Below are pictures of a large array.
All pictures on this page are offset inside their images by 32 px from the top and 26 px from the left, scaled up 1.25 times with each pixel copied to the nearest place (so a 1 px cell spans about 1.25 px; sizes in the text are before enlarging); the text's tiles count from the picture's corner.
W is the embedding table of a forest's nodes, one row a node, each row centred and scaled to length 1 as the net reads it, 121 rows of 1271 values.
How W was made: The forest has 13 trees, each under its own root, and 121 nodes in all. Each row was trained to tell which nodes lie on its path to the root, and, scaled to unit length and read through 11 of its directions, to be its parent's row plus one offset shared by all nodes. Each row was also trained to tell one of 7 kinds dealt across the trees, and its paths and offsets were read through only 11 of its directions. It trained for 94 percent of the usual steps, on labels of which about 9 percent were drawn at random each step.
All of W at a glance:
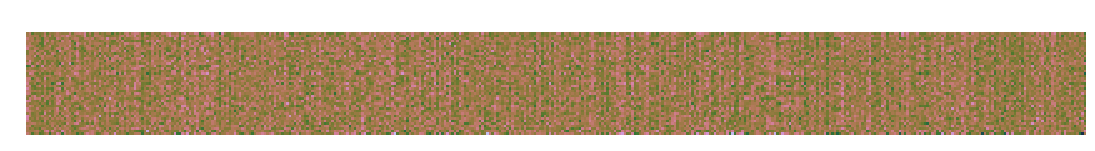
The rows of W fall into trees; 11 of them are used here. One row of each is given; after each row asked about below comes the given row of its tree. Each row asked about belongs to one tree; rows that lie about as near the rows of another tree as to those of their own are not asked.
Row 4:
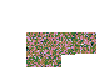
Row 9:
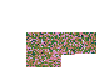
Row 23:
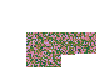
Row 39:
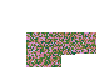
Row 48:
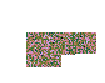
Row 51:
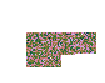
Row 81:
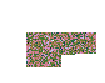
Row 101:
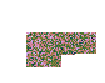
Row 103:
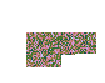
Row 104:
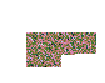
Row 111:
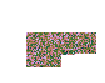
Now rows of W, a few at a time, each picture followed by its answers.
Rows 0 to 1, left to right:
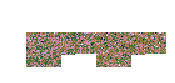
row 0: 4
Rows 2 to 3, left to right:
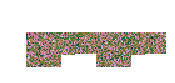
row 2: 104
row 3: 103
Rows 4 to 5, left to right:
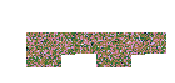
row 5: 104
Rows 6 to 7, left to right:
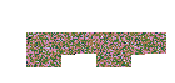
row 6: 81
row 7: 4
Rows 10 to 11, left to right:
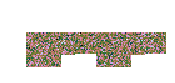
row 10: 48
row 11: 51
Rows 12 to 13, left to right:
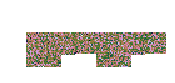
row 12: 81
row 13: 104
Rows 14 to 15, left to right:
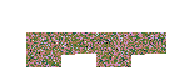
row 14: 4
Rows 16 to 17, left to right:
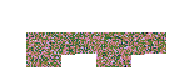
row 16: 48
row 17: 23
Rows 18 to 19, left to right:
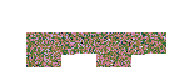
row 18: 9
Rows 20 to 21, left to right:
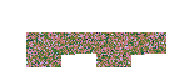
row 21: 23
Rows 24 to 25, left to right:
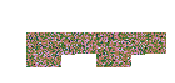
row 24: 48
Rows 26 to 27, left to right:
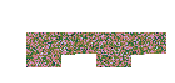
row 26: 48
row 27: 23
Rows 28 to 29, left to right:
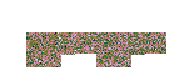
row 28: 51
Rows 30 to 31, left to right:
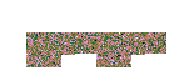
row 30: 48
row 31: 23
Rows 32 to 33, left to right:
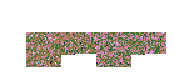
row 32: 81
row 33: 23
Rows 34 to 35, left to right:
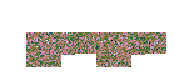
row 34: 104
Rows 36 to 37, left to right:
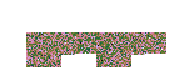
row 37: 9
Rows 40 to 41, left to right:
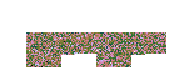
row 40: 23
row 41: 39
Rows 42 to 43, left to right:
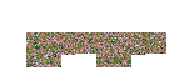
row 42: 4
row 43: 81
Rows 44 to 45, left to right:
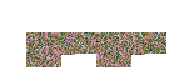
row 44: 9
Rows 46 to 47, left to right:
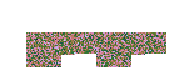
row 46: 23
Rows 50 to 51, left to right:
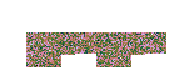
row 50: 23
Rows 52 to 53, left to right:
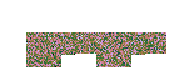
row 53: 48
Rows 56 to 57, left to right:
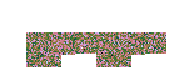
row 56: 104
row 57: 101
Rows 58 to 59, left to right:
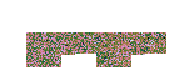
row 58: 104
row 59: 9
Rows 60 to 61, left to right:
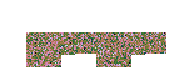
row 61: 81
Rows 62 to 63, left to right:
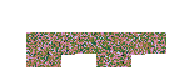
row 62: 81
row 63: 104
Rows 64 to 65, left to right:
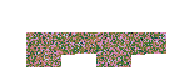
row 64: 9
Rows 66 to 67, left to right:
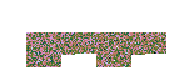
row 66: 104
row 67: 81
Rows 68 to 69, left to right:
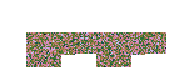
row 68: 81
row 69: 104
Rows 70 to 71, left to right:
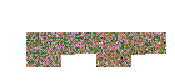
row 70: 51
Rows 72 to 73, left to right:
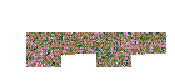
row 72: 48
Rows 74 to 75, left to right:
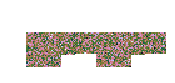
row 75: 81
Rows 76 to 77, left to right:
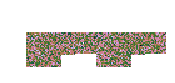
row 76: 51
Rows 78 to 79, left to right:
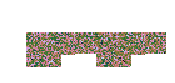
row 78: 51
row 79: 51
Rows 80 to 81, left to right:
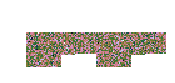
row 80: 4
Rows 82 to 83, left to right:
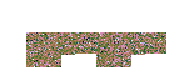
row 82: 81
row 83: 9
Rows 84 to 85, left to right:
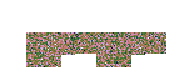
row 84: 104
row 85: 81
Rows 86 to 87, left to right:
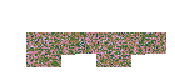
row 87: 4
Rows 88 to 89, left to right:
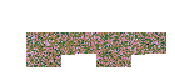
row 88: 23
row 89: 4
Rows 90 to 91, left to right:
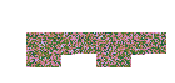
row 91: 111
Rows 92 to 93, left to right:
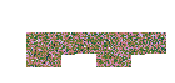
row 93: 81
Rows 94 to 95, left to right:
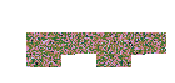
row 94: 51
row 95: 4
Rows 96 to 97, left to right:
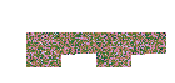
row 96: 4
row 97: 9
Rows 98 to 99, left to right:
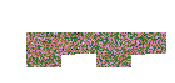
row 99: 101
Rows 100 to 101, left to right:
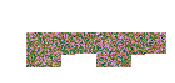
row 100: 9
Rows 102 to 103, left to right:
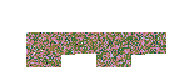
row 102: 4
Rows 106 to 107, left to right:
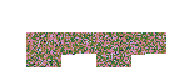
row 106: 4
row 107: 104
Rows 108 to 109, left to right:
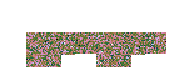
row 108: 48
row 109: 48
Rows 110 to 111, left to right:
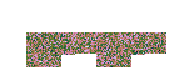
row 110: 103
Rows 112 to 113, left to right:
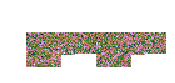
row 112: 9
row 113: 111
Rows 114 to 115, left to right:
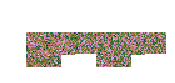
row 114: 104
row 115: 111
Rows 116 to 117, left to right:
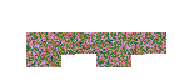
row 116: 101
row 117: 51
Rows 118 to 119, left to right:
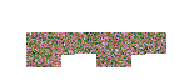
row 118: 9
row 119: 9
